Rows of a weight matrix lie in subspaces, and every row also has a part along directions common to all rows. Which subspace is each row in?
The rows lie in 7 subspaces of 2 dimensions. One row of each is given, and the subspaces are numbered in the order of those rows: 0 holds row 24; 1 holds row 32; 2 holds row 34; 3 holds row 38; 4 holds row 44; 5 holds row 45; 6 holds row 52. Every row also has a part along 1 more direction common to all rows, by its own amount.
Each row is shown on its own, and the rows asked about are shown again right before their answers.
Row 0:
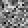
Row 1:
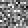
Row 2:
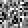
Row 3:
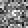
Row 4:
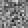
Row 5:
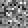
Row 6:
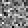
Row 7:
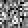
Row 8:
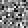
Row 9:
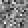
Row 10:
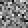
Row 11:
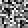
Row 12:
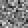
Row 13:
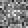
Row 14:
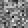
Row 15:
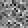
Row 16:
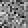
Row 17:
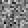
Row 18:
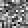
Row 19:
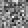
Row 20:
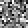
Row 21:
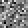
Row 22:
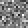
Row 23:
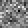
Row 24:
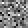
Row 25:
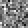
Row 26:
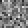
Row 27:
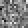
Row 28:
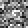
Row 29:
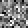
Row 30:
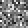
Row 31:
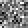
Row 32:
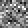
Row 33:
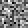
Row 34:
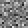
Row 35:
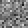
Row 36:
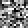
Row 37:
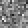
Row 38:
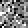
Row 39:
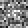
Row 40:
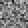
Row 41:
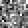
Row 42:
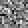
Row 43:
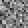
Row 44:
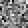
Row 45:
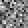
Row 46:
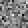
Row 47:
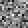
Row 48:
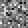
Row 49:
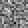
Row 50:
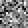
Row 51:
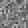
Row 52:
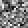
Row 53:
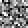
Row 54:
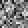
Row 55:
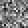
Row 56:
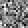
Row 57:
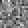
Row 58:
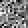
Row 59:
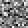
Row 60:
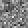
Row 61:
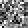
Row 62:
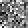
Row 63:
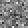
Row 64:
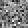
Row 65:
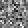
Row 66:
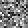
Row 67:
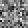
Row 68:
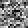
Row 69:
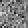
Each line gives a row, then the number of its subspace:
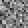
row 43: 5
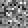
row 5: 1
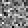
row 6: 2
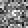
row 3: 0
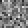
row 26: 2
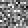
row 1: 0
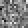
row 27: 4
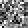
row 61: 3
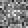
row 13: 0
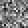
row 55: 1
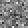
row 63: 2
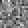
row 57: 2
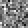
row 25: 1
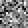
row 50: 1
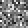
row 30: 0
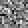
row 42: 5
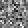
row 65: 4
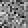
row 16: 3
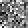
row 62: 3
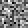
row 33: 5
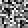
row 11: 5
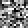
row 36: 0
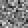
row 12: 6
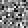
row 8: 4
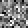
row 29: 2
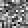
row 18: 6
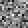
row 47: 4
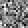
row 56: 1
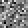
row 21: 5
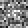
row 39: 0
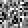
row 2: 3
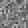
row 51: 3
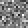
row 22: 4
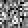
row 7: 3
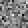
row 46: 4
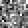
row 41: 4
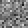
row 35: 2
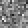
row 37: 4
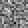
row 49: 5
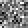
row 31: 3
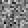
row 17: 5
